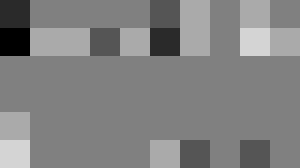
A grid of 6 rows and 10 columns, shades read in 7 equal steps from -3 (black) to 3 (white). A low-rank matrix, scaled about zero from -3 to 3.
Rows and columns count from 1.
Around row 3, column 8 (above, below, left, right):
0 0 0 0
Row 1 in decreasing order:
1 1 0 0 0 0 0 0 -1 -2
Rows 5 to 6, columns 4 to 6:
0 0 0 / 0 0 1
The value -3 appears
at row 2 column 1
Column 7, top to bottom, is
1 1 0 0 0 -1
